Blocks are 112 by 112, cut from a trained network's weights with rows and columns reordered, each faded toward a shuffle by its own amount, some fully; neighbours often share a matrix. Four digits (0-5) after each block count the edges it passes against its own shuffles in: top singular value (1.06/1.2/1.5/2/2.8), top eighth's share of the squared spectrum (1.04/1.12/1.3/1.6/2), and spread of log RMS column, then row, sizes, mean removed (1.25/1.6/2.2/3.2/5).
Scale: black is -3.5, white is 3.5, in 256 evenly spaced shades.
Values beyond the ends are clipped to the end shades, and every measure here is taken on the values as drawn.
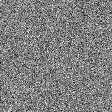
1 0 0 0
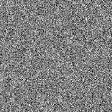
3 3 2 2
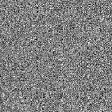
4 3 2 2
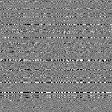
5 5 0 4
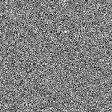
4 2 0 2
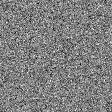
0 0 0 0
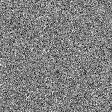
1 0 0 0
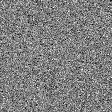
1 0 0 0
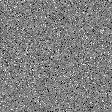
0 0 0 0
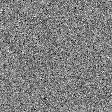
0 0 0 0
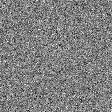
1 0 0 0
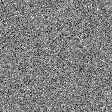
0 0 0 0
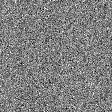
1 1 0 0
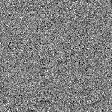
3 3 1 1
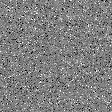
1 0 0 0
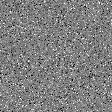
1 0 0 0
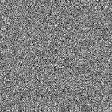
4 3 1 2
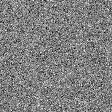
0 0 0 0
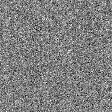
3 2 0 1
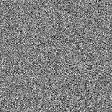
4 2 1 2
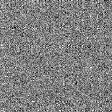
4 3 1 3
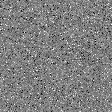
1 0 0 0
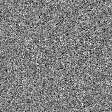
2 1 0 0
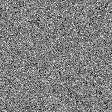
1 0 0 0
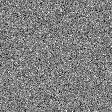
2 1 0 0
